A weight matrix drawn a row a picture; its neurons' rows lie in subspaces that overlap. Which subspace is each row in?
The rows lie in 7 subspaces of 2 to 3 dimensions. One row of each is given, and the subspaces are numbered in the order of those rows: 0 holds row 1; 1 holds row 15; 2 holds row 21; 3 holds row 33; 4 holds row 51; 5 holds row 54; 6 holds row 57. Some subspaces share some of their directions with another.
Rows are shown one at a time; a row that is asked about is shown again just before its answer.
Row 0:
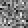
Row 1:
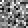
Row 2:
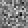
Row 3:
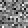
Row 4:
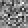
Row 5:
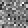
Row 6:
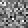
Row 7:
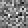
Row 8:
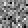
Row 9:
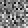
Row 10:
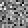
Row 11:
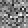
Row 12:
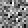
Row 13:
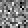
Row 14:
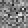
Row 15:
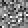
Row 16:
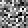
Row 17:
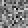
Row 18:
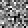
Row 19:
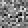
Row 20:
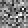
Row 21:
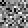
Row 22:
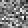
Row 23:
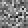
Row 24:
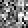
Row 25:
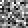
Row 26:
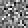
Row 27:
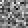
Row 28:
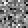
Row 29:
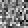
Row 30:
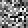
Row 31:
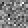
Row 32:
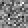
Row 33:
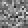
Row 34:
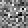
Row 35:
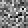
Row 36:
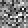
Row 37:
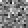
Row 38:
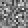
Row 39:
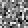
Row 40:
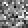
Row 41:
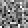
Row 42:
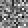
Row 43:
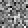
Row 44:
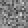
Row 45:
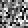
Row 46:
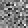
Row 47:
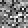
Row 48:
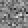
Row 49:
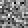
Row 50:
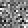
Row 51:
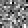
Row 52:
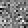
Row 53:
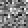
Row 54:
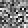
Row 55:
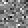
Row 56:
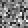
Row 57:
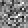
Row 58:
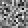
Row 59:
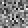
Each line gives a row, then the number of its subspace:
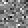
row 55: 4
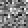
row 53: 4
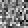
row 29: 1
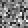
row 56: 1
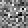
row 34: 3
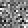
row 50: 5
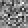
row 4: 6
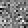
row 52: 5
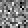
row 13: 1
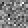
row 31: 6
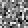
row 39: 1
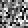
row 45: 1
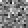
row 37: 4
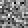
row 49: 0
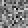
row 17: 2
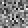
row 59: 2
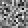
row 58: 2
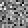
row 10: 6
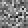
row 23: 3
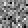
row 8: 4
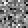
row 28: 4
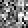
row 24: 3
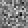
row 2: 5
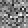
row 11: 2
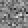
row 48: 4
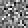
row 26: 6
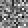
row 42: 2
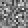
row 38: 2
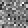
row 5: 6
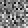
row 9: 2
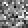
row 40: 3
